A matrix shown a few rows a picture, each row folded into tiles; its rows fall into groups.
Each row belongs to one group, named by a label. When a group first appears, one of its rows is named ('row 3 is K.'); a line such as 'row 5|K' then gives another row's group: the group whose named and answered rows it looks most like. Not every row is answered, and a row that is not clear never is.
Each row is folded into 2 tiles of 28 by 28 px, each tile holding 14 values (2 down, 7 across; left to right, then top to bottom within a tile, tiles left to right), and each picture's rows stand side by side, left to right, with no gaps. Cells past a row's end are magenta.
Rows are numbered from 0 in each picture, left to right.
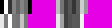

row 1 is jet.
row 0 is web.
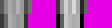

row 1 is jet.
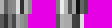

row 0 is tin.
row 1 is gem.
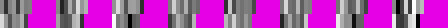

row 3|gem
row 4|web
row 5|gem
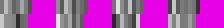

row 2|gem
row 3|web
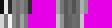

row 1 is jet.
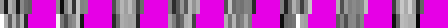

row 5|tin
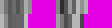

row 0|jet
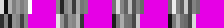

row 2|gem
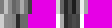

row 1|jet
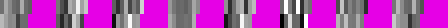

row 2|tin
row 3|jet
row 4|tin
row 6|web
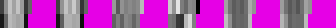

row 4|jet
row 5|jet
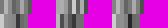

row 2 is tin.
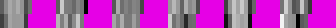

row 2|web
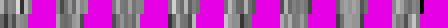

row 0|tin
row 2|gem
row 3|gem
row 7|web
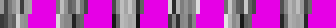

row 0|tin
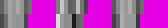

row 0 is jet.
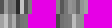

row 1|tin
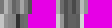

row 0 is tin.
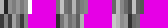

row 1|gem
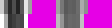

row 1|jet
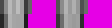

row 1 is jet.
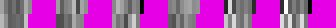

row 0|jet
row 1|tin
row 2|web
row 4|web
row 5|web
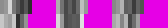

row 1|jet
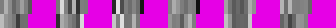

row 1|gem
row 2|web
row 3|web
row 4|jet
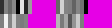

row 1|web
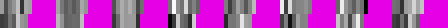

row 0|tin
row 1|jet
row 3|gem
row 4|tin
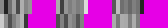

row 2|web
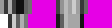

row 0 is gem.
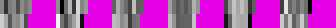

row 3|jet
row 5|web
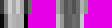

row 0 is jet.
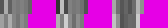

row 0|web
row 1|web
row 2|jet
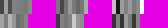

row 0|web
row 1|tin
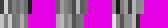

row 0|web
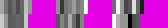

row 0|jet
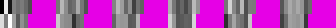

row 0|web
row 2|gem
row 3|jet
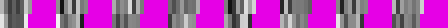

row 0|jet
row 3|tin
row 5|web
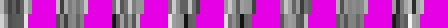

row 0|jet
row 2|gem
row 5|gem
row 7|tin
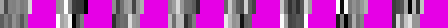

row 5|jet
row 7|tin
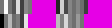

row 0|gem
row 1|web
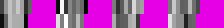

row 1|web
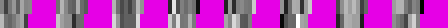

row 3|web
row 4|web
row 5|tin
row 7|web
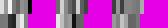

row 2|web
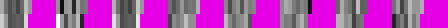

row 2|jet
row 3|tin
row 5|web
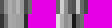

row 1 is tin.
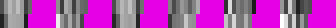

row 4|web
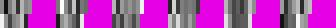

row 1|gem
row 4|jet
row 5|tin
